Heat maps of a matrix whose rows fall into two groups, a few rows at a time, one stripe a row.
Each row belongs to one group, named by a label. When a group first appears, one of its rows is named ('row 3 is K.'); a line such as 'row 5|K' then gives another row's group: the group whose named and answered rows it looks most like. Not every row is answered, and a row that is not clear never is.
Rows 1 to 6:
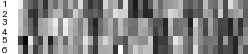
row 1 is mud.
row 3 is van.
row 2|mud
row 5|van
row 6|van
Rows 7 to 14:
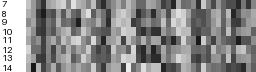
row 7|van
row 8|mud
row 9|mud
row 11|van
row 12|mud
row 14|van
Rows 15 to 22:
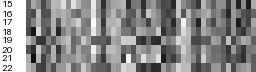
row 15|van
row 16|van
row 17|van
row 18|van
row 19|mud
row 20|van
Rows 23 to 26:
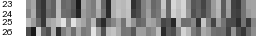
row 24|mud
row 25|van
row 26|van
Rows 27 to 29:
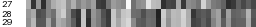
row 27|van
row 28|mud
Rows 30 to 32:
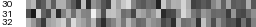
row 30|mud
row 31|van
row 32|van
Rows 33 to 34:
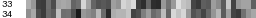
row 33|mud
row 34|mud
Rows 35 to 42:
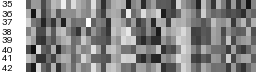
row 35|van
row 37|mud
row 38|mud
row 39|mud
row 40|van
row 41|mud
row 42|van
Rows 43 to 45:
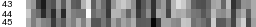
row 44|mud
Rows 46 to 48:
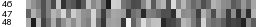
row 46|mud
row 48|van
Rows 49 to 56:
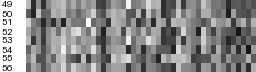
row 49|van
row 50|van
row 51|mud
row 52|van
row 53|van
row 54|van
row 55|mud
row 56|van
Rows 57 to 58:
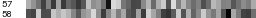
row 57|mud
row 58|van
